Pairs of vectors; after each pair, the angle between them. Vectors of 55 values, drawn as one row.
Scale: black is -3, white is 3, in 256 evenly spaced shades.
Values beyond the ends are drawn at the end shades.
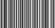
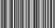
partly aligned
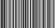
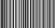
nearly parallel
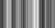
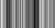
nearly opposite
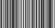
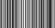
nearly parallel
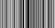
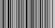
orthogonal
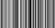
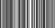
nearly opposite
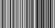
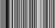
partly opposed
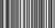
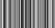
nearly opposite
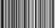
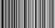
nearly parallel
